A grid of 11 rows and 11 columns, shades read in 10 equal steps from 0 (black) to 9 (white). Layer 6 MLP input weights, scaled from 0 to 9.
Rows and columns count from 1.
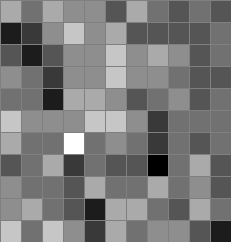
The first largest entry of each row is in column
1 4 6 6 4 1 4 3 5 2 1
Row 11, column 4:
5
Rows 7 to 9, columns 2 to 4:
4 4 9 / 4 6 2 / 4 4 3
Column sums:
52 42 47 55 50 59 48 41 44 43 37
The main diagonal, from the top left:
6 2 3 5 6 7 4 0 4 6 1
